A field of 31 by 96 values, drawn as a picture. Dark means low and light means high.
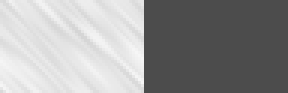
It is made of 1 by 2 panels. Panel 1,1: very high, slanting down to the right, faint in contrast. Panel 1,2: low, flat.
